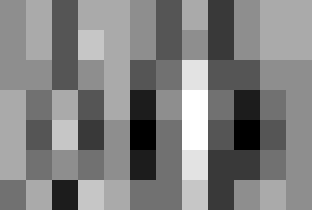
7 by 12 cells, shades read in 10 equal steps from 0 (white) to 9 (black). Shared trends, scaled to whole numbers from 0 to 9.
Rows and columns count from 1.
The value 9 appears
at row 5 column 6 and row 5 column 10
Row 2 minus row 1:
0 0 0 -1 0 0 0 1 0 0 0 0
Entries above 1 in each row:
12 12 11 11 11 11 12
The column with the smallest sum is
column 8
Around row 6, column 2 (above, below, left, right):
6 3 3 4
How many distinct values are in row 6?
6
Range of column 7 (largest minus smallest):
2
